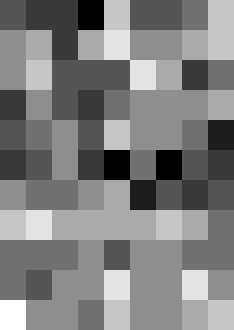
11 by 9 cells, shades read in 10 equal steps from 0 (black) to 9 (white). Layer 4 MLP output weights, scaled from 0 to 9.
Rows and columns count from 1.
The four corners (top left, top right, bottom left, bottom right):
3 7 9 7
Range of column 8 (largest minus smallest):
6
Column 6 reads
3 5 8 5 5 4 1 6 5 5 5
